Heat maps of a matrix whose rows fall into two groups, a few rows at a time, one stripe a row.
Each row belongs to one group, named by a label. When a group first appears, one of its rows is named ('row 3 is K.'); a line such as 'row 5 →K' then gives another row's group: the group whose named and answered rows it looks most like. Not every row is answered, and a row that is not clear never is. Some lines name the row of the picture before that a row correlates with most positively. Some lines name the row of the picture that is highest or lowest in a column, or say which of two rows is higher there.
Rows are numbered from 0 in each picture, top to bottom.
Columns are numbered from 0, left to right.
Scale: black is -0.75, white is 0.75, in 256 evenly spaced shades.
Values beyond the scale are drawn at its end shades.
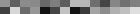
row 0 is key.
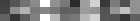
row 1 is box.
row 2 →key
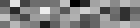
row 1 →key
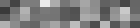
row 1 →box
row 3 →key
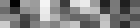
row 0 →key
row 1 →key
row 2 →key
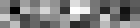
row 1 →key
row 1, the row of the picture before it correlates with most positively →0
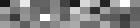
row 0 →box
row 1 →key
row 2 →key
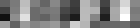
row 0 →box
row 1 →box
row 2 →box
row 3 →key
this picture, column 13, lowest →3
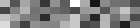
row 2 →key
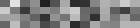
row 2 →key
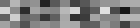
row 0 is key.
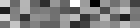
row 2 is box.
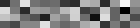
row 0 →box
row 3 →key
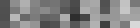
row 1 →box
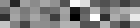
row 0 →key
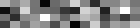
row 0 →key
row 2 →key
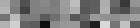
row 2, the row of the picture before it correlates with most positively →3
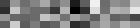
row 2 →key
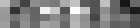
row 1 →key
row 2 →key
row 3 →key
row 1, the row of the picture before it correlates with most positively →2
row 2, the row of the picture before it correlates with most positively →2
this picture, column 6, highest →0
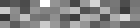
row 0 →key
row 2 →box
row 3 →key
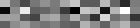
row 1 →box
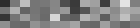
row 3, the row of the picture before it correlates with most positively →0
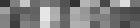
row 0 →box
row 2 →key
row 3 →key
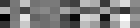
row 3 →box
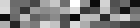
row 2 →box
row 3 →key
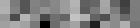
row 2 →key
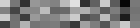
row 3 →box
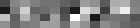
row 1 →box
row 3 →key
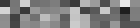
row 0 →box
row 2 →key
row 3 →key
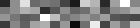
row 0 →box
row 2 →key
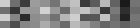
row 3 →key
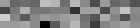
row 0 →key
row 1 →box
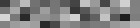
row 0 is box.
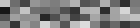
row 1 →box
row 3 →key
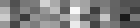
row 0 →key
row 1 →key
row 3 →key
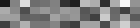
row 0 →box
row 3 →box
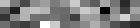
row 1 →key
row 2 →box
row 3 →key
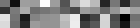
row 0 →key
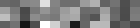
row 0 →key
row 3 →key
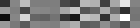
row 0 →box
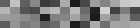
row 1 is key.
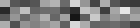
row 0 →key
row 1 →box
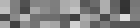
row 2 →box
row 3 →key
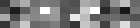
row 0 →box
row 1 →key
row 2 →key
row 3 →box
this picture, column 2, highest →3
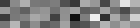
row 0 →box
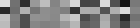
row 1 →box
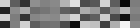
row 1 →box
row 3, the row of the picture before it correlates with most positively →1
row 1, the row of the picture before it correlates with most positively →1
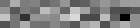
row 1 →key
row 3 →box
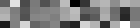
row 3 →box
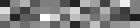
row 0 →box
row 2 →key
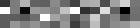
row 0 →box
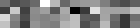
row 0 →key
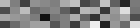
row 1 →box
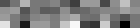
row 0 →box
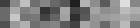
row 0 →box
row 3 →box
